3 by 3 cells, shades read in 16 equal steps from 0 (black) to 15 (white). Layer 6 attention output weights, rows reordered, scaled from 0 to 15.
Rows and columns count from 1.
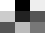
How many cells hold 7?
1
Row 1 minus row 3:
10 -11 7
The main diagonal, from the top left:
15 2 7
